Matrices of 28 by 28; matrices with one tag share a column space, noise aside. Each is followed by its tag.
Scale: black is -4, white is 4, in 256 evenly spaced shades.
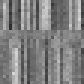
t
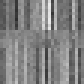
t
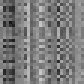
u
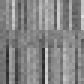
t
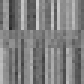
t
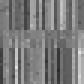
t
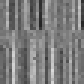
t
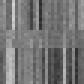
t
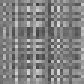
u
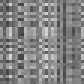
u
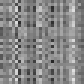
u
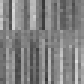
t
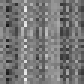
u
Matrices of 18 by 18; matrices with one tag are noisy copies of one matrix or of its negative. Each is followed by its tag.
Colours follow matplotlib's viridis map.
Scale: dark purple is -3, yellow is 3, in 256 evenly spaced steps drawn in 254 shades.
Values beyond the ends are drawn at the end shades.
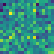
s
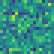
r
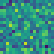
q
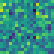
s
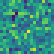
r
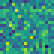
q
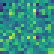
s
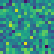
q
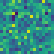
r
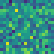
q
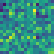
s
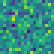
r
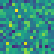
q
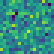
r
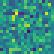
r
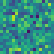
r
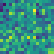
s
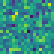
r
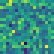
q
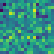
s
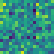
s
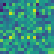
s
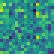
s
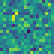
r
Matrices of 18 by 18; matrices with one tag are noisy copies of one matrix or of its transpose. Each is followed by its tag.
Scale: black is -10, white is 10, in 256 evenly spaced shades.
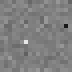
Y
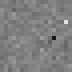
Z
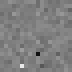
Z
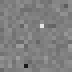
Y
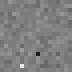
Z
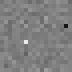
Y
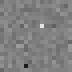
Y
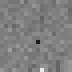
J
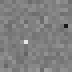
Y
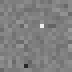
Y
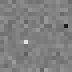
Y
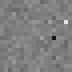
Z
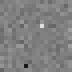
Y
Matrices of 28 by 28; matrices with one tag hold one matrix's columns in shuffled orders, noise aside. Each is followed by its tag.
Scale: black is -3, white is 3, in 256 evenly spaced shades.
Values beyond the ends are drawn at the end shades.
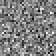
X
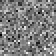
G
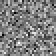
G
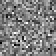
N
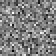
X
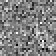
N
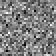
X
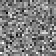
G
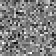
G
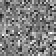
N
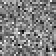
N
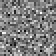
X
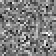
N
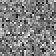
N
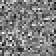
N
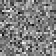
G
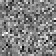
N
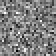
X
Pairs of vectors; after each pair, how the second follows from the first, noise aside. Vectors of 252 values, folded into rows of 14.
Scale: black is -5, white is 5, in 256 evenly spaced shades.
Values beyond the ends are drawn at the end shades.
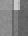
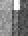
scaled up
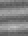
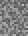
shuffled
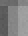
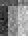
scaled up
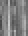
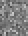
shuffled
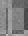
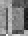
scaled up
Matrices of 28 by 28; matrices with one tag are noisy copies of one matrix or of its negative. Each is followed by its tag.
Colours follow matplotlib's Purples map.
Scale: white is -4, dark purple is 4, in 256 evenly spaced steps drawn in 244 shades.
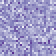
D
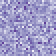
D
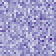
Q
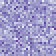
D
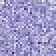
D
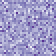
Q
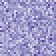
Q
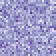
D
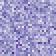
D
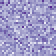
D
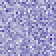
Q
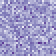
D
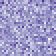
D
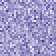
Q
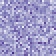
D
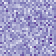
Q
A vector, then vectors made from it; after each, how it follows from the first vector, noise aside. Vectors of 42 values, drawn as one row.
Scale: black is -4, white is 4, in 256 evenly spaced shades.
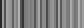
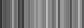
sign-scrambled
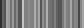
sign-scrambled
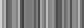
sign-scrambled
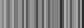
reversed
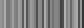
reversed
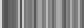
sign-scrambled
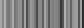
reversed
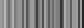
reversed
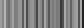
reversed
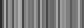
sign-scrambled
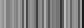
reversed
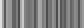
sign-scrambled
